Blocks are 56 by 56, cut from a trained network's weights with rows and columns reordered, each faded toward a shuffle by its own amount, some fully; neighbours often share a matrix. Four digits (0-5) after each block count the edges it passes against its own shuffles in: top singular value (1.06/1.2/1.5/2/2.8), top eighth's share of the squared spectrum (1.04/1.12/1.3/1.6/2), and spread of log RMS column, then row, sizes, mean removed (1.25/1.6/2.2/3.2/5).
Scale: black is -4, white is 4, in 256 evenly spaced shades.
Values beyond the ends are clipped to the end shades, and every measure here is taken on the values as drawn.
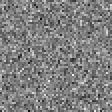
1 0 0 0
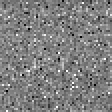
1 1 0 0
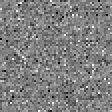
1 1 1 0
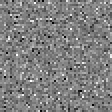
1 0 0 0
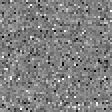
0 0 0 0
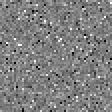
0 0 0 0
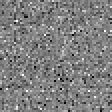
1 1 0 0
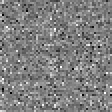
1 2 1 0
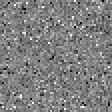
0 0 0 0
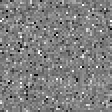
0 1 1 0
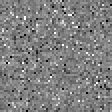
0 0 0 0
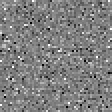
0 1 0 0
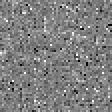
1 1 1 0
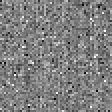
2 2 0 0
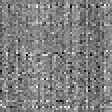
4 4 1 3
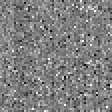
2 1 0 1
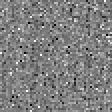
0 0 0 0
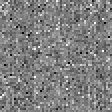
1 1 0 0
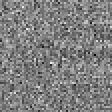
3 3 0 1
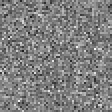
1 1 0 0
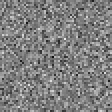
3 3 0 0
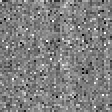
2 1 0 1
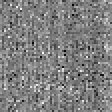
3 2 0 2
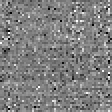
2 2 2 0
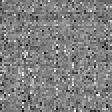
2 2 2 0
